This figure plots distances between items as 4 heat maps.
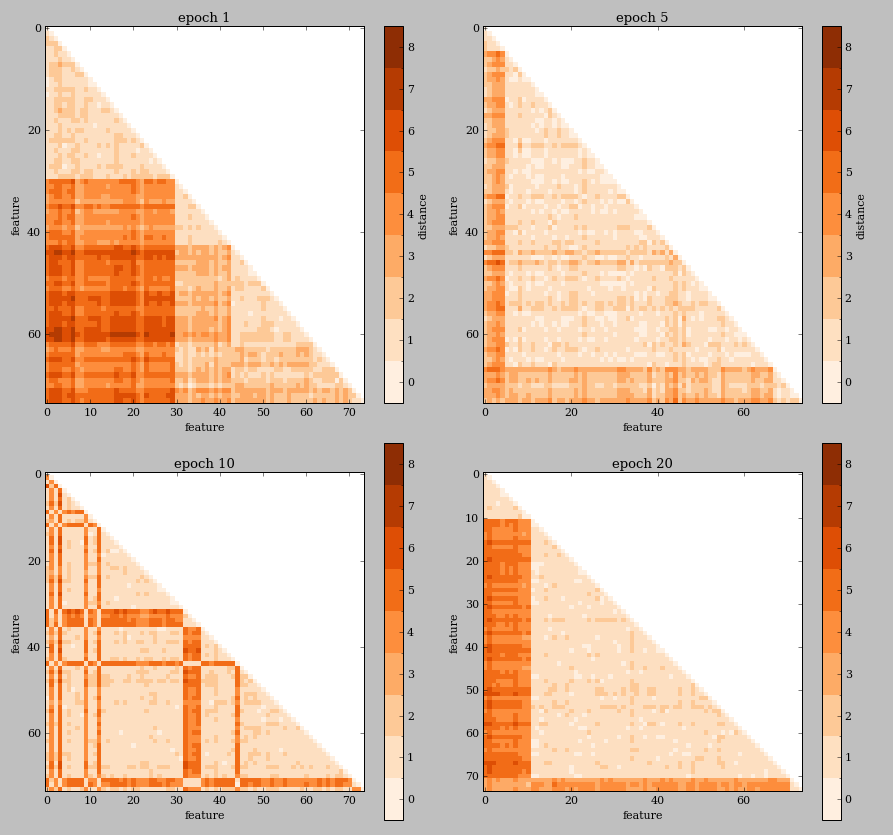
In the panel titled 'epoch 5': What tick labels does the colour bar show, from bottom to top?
0, 1, 2, 3, 4, 5, 6, 7, 8
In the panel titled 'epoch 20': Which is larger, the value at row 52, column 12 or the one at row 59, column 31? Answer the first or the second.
the second
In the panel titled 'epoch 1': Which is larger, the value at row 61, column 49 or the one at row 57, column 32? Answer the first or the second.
the second
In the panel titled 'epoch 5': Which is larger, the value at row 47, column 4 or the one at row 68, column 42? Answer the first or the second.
the first
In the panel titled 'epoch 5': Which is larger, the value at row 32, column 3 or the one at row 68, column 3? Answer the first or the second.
the second
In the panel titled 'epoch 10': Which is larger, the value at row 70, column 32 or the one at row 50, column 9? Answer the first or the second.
the first
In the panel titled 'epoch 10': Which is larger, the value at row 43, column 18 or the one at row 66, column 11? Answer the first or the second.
the first
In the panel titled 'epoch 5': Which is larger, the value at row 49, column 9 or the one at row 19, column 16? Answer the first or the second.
the first
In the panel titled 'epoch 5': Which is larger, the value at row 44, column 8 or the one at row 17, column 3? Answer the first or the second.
the second
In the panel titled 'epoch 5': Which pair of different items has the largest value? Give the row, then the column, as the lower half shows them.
46, 3
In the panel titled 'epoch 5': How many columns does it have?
74
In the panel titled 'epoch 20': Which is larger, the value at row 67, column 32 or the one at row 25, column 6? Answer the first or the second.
the second
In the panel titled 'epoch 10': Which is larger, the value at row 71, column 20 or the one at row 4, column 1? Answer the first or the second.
the first
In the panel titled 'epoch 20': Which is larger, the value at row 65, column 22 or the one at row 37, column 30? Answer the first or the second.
the second
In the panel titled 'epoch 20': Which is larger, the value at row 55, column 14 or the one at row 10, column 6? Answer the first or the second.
the first
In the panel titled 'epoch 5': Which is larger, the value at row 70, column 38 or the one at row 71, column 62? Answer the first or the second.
the second
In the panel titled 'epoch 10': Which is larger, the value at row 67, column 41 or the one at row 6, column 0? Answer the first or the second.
the second
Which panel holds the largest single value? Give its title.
epoch 1
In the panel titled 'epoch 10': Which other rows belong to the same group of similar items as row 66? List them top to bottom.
0, 2, 4, 5, 6, 7, 8, 10, 11, 13, 14, 15, 16, 17, 18, 19, 20, 21, 22, 23, 24, 25, 26, 27, 28, 29, 30, 31, 36, 37, 38, 39, 40, 41, 42, 43, 45, 46, 47, 48, 49, 50, 51, 52, 53, 54, 55, 56, 57, 58, 59, 60, 61, 62, 63, 64, 65, 67, 68, 69, 70, 73
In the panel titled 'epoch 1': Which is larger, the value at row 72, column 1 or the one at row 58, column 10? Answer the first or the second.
the first
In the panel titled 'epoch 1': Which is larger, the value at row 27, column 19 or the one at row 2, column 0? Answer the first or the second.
the second
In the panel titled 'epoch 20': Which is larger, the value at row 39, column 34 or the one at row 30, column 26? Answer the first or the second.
the first
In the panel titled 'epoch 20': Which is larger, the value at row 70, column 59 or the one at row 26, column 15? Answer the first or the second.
the second
